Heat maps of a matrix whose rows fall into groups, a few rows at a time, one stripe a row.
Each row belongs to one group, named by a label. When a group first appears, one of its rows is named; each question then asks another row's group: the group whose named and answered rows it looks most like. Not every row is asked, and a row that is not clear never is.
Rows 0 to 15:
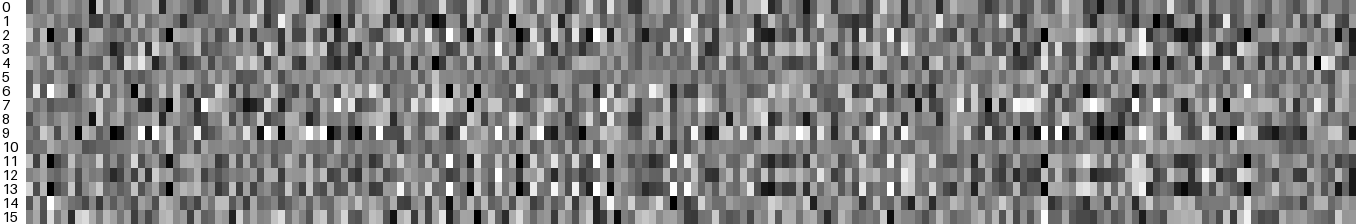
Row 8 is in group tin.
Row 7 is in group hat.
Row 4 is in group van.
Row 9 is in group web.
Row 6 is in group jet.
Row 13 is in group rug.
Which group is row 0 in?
tin
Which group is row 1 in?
van
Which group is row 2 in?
rug
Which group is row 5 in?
hat
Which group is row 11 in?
rug
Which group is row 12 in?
web
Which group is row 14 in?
jet
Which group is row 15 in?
jet
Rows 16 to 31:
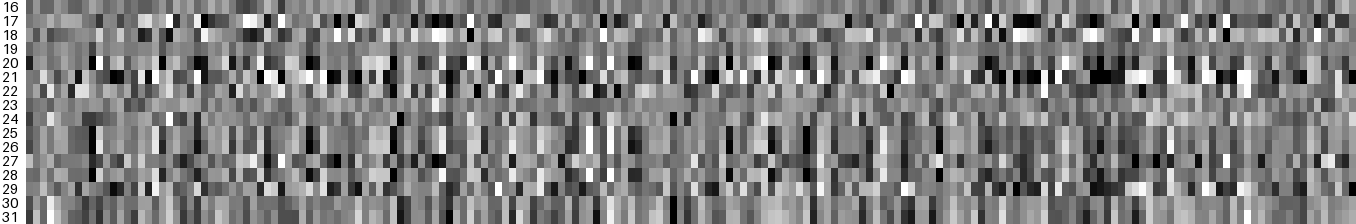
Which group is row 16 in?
hat
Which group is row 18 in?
hat
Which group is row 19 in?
tin
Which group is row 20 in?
tin
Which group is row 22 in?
jet
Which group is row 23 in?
hat
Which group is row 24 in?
jet
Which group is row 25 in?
tin
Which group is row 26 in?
tin
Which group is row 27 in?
van
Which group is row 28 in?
tin
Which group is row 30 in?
jet
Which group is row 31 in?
jet
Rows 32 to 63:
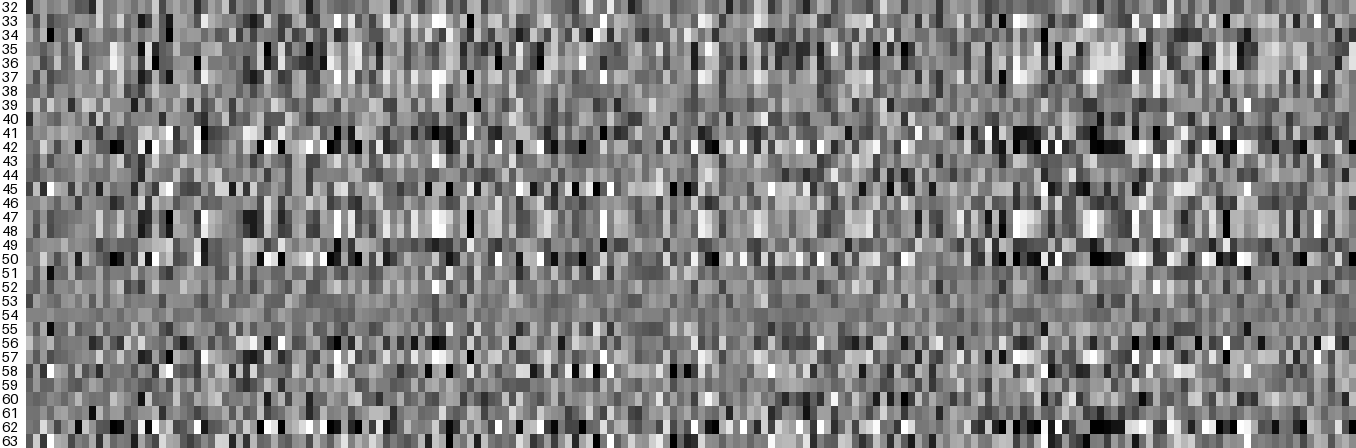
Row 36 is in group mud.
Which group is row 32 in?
tin
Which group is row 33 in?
hat
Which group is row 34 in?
rug
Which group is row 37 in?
hat
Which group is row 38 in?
hat
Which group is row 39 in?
jet
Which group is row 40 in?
tin
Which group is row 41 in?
van
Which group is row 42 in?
web
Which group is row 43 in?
hat
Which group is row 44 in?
mud
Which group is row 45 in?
jet
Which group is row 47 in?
hat
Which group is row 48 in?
hat
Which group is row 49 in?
van
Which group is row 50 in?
web
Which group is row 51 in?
rug
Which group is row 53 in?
tin
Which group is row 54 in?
van
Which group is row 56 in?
van
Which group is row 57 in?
hat
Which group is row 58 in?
jet
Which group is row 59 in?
hat
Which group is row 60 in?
mud
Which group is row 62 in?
web
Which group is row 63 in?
jet
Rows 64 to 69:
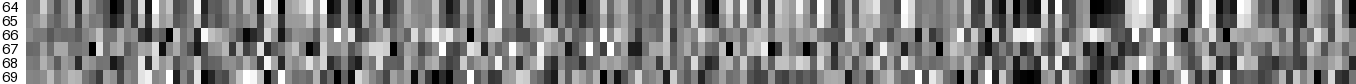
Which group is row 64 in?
web
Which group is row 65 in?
web
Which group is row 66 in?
hat
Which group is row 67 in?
tin
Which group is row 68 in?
web
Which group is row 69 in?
van
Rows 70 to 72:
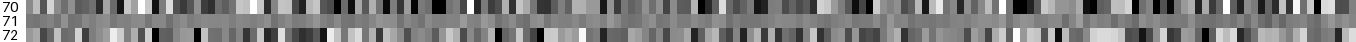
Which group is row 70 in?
van
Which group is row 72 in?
mud
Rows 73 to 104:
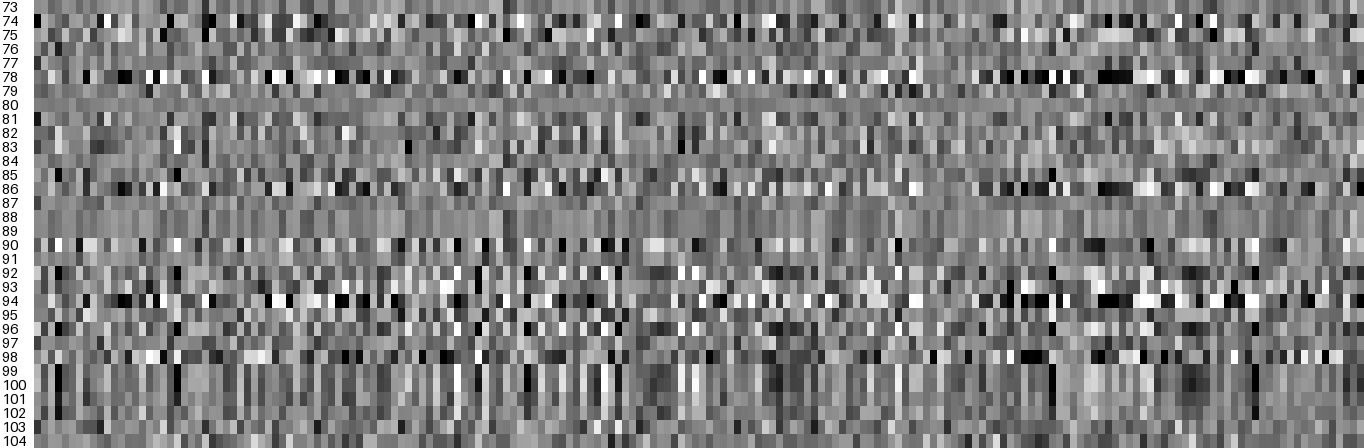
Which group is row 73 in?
mud
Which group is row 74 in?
tin
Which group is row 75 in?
mud
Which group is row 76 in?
rug
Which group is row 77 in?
tin
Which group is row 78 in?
web
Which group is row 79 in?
mud
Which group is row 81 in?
tin
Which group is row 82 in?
jet
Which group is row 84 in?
mud
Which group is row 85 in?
rug
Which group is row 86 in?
web
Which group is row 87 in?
tin
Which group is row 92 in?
rug
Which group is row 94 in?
web
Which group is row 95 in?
jet
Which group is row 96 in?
rug
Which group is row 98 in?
van
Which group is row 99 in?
rug
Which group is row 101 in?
rug
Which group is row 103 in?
tin
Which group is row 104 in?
van
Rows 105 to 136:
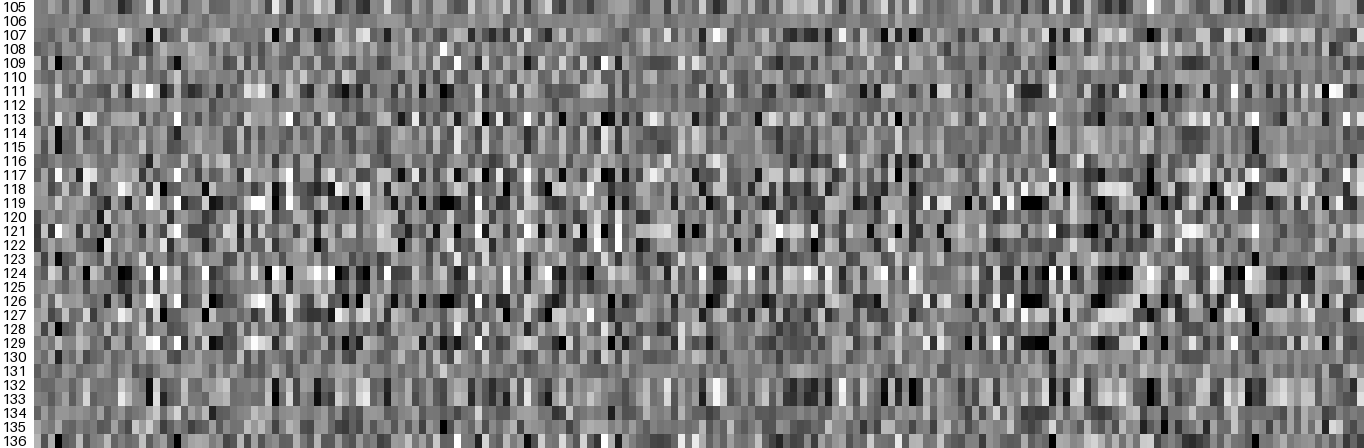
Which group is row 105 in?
web
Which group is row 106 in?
mud
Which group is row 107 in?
mud
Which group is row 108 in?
hat
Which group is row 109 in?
rug
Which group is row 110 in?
jet
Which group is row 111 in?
van
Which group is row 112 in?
van
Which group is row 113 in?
jet
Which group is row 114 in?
rug
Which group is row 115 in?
rug
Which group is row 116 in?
mud
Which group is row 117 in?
jet
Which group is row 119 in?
van
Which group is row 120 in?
tin
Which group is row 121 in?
jet
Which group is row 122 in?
tin
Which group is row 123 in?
rug
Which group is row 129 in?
van
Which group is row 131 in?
hat
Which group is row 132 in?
mud
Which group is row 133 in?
mud
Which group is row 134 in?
van
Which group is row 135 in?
van
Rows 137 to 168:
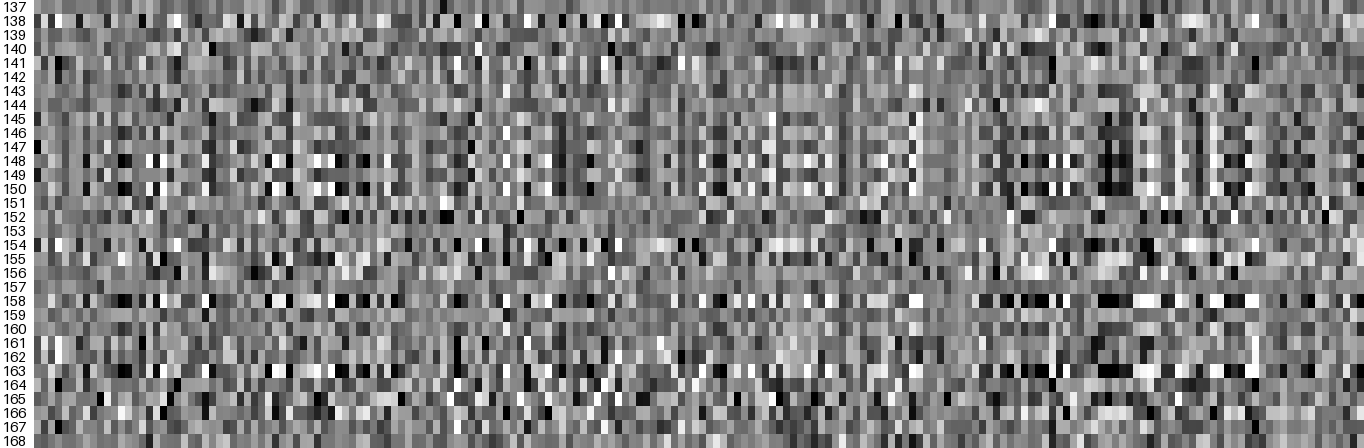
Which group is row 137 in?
van
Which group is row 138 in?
jet
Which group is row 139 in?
hat
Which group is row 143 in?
web
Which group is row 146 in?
web
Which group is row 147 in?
tin
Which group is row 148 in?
web
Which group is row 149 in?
tin
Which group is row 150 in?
web
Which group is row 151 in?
hat
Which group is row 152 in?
van
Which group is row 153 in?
mud
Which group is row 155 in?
mud
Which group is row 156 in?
hat
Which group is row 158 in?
web
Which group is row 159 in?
mud
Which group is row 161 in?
jet
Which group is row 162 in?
jet
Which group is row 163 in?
web
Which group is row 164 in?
rug
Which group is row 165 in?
tin
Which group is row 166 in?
mud
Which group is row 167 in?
rug
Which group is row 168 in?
mud
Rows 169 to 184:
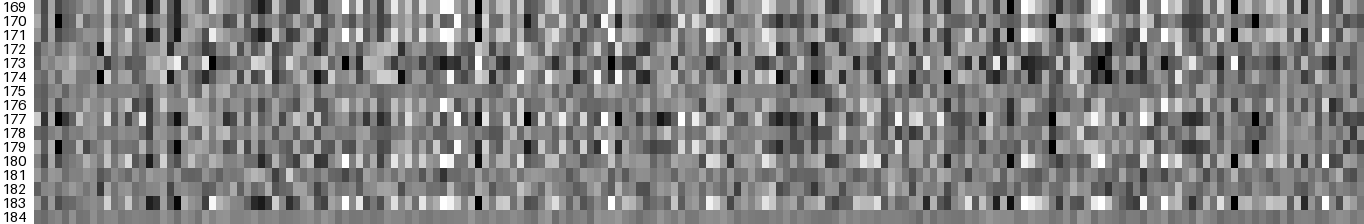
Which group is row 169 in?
hat
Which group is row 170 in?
rug
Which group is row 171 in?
hat
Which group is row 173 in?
van
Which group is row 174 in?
tin
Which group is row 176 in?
hat
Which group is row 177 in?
rug
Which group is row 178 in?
mud
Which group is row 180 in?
hat
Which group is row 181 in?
van
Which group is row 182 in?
tin
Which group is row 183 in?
hat
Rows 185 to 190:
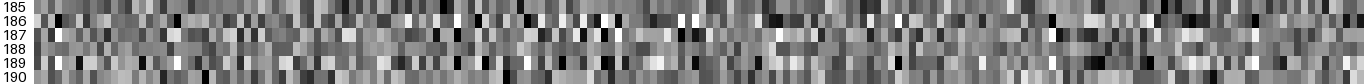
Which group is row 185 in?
van
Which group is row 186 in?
rug
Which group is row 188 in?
tin
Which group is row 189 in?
jet
